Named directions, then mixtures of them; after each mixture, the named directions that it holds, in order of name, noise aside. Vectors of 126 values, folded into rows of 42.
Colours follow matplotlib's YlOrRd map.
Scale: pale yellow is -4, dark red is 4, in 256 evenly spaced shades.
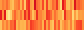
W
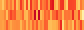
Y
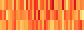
W, Y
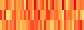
W, Y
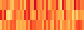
W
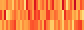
W, Y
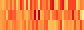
Y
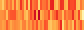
Y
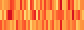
W, Y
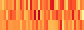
Y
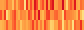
W, Y
